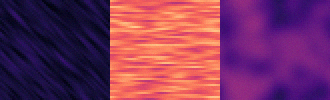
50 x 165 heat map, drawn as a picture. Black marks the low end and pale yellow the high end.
The table splits into one row of 3 panels. Panel 1,1: very low, slanting down to the right, faint in contrast. Panel 1,2: high, streaked across. Panel 1,3: low, smooth.
